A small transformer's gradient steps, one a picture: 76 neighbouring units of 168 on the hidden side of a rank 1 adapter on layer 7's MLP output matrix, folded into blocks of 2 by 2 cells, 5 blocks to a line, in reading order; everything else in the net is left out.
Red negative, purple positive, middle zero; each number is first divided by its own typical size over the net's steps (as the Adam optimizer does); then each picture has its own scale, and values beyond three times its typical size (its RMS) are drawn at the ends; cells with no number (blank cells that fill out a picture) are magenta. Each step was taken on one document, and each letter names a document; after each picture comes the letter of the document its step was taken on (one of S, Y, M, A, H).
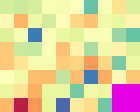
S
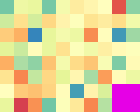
S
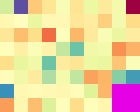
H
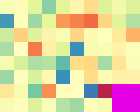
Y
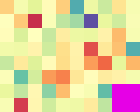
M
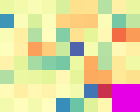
Y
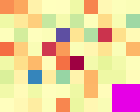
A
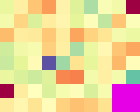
H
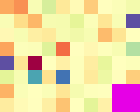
A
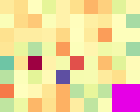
A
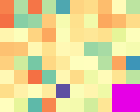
M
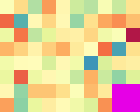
S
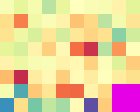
S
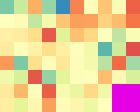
M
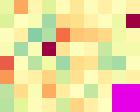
A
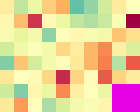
M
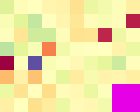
A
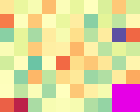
S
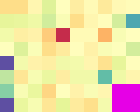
A
